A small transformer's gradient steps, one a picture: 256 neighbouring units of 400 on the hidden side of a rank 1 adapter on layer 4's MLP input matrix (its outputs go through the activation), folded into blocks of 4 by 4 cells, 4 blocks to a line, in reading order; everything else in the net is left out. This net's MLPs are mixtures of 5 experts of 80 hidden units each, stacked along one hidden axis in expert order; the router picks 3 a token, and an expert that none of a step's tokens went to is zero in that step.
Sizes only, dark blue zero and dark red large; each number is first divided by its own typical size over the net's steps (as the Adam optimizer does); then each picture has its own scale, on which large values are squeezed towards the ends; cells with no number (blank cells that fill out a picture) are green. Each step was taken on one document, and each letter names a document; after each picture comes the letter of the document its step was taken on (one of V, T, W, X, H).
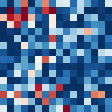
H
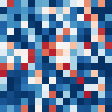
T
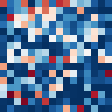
H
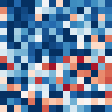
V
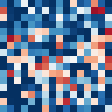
V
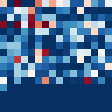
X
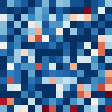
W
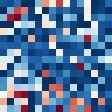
H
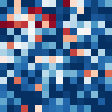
X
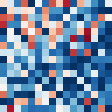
H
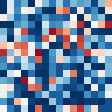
H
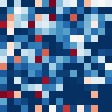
X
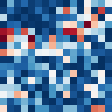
T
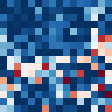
W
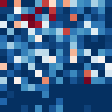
X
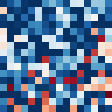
W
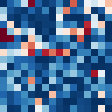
T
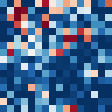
H
